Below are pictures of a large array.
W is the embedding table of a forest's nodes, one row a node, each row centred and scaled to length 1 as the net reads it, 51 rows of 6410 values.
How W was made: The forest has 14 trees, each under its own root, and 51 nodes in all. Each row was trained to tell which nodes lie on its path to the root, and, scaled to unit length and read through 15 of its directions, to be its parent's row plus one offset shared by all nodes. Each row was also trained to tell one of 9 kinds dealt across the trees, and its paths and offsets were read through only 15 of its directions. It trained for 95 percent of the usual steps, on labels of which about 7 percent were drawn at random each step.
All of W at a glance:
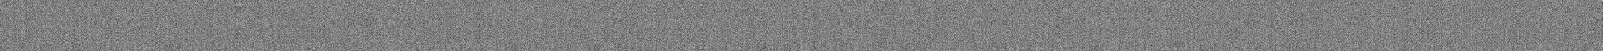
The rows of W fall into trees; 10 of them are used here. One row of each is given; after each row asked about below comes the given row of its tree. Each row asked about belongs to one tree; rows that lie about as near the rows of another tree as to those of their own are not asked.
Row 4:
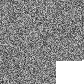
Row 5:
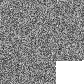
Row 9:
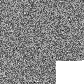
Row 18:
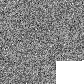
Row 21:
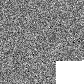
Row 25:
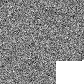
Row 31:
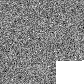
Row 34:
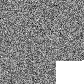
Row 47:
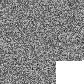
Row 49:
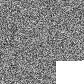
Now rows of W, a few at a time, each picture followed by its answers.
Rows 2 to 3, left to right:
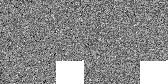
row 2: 18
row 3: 31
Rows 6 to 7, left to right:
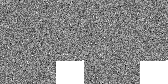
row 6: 49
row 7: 34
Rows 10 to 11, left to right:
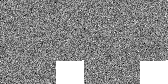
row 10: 49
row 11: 9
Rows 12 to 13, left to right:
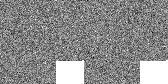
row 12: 31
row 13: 25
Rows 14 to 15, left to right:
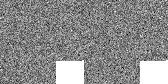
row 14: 31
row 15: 21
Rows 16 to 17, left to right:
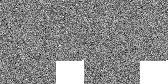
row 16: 25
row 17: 34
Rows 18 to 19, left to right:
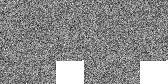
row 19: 18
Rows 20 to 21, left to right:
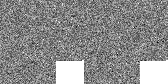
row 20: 4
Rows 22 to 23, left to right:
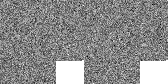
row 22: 5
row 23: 4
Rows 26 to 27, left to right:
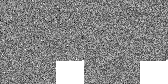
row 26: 18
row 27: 25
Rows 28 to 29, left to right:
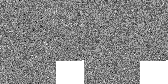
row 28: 9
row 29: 34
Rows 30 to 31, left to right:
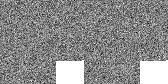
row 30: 49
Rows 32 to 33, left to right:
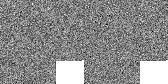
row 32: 5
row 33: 49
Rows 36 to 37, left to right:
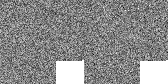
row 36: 25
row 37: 34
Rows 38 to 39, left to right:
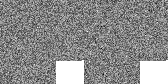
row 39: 5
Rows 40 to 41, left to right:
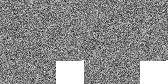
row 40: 21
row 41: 31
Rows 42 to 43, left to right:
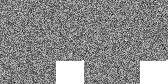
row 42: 34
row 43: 4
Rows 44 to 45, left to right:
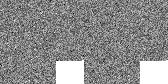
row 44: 21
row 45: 9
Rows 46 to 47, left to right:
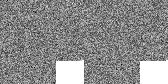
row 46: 21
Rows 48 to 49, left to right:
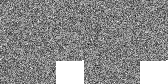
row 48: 47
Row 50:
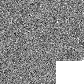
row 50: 21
